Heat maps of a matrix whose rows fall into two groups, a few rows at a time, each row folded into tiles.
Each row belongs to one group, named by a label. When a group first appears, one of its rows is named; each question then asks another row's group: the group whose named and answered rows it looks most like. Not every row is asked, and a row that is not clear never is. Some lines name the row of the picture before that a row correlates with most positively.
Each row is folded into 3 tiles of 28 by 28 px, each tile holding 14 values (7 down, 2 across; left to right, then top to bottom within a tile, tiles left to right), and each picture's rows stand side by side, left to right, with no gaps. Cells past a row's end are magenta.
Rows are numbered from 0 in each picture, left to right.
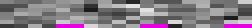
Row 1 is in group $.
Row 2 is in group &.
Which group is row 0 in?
&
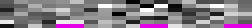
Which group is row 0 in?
&
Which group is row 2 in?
$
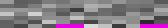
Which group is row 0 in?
&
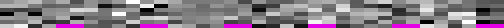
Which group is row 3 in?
&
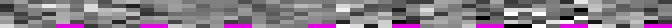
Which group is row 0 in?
$
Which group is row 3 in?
$
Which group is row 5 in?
&
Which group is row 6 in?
&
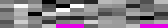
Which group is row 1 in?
&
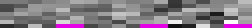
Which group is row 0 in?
&
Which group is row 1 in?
&
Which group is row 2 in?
&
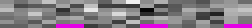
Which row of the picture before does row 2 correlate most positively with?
2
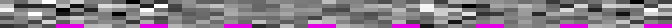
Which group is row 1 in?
$
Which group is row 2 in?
$
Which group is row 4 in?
$
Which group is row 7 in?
$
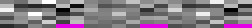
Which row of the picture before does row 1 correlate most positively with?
0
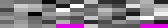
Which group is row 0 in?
$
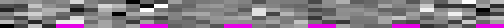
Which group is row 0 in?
&
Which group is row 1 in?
$
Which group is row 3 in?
&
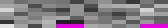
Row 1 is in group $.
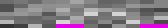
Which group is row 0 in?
&
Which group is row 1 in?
&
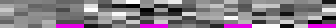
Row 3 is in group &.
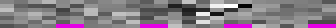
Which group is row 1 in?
&
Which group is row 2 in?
$
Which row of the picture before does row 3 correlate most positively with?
3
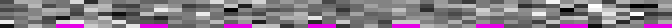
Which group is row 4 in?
&
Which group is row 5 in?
$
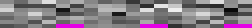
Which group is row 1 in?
$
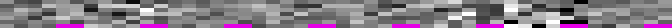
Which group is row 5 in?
&
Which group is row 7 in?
&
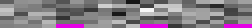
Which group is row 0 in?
&
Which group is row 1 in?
$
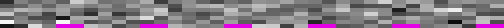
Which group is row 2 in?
$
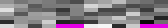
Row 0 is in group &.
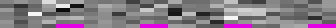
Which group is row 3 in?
&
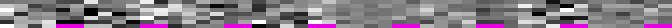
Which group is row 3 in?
&
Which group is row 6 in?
$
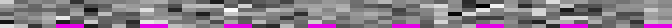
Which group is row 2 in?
$
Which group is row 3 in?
&
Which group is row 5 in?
$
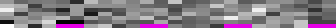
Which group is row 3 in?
&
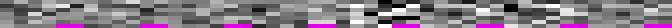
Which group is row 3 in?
&
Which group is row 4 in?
$
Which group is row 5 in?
$
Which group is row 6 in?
$
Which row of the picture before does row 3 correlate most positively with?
2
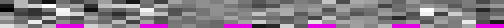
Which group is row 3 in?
&
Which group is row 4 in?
&
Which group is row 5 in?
&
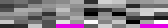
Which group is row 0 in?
&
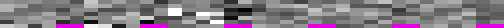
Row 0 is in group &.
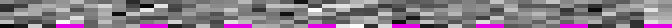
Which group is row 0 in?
&
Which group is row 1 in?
$
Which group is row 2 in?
&
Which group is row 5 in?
&
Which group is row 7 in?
&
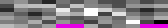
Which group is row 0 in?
$
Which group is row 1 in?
&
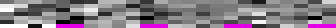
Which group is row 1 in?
&
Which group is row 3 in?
&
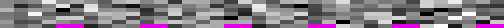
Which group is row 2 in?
&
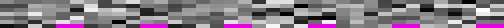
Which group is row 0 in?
&
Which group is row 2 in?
&
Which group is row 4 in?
$
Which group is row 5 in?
$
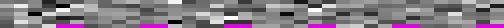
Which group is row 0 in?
$
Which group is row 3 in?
$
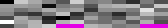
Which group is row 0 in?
&
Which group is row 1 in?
$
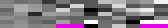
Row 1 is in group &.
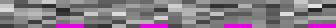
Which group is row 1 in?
&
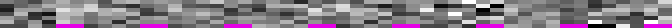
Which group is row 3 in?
$
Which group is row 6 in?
&
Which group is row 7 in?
&
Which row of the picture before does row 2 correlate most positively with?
0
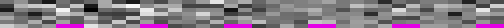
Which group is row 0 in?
$
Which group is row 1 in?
$
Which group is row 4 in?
$
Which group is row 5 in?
$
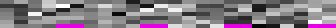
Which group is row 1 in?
$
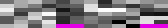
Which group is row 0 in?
&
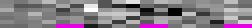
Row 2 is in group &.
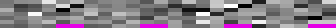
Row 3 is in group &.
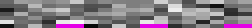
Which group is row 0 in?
&
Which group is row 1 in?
&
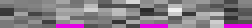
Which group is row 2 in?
&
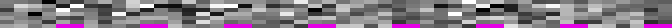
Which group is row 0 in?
$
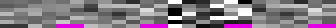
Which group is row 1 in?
$
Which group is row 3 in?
$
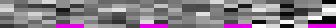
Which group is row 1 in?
$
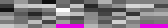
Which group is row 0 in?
$
